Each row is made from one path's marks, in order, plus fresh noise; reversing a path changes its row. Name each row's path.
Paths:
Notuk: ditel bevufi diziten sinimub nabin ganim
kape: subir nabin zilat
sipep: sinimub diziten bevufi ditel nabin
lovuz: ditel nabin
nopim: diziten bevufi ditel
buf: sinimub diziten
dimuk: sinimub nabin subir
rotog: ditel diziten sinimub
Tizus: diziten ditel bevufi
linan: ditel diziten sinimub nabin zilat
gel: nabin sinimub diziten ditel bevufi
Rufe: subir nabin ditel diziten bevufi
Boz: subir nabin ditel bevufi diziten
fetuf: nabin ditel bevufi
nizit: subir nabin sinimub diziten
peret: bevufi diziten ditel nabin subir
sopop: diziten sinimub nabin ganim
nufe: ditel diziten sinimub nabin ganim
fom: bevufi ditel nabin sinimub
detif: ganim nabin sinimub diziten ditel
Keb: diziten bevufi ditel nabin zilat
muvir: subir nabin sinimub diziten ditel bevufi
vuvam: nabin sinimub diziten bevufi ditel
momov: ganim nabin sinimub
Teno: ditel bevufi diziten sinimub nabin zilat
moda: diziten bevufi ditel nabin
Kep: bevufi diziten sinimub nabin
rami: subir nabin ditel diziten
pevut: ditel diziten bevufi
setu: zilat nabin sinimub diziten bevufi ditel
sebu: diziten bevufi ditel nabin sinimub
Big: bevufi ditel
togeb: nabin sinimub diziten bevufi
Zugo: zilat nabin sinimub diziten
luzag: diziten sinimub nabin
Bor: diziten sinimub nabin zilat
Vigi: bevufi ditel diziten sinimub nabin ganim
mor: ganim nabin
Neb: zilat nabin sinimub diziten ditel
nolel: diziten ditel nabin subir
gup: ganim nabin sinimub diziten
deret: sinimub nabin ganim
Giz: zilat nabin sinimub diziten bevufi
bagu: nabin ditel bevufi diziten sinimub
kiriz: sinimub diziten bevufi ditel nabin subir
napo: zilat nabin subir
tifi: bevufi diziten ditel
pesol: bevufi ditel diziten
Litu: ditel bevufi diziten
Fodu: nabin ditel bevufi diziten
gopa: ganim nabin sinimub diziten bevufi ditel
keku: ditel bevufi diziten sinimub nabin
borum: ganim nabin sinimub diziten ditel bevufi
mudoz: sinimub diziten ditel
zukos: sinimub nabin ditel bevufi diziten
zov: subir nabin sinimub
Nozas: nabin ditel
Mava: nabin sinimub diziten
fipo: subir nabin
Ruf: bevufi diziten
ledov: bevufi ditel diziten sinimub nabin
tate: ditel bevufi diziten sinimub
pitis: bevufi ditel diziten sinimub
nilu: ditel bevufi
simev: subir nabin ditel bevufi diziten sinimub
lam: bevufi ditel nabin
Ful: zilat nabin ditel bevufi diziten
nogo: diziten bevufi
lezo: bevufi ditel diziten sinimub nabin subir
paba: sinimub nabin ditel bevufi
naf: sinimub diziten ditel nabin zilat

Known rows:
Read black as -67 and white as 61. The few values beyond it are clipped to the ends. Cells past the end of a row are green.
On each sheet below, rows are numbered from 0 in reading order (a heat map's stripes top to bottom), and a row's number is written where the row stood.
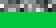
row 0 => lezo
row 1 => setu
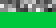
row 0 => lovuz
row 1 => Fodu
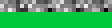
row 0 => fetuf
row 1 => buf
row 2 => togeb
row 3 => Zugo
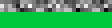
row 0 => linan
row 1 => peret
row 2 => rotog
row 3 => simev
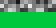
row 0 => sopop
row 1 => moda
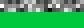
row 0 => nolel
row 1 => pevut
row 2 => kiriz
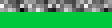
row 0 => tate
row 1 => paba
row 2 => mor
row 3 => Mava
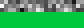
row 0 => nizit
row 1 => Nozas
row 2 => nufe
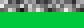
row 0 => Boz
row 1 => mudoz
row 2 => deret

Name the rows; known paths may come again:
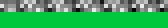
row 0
napo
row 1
Fodu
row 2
pevut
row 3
Notuk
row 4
Ful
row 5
zukos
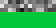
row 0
Boz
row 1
fipo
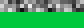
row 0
Tizus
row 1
bagu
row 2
Keb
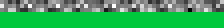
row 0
moda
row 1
luzag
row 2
peret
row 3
fom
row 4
kiriz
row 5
mudoz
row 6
Zugo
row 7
Big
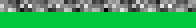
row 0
setu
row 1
zov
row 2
rami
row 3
pitis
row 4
nopim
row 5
nufe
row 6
Kep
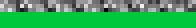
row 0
nilu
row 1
Bor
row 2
naf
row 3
Giz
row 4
kape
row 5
ledov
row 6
lam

